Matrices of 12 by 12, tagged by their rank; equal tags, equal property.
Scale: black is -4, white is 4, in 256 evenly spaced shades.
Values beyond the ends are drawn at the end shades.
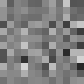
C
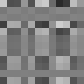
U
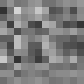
C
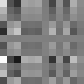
U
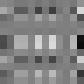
U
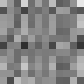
C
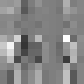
C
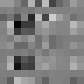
C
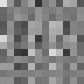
C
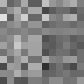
C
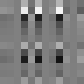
U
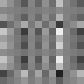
U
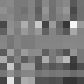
C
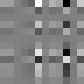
U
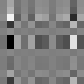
U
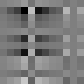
U
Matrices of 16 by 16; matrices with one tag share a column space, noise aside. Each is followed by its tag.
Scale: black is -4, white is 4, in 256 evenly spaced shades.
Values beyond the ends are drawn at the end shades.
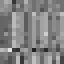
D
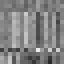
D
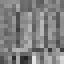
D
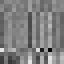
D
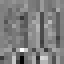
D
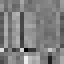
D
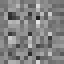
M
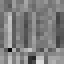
D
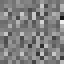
M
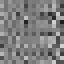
M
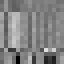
D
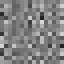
M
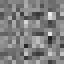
M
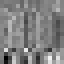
D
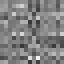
M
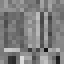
D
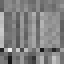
D
